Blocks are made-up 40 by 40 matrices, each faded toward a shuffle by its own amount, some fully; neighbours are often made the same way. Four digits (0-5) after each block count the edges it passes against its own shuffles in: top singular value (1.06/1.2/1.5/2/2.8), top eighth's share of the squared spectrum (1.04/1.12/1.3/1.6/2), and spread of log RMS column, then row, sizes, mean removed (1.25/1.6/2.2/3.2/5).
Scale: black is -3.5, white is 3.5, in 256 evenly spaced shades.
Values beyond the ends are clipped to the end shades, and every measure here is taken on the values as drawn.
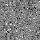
2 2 1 0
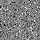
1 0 0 0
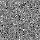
1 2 2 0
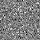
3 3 1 0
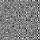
4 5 3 2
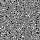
2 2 1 0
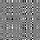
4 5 4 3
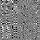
4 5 3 2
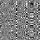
4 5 3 2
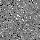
0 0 0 0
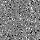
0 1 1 0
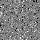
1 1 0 0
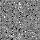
1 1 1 0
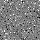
0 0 0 0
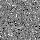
0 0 0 0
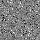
0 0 0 0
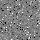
0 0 1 0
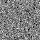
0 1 0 0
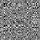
4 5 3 2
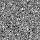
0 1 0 0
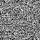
2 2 0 0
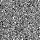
0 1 0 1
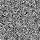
1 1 0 0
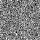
2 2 0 1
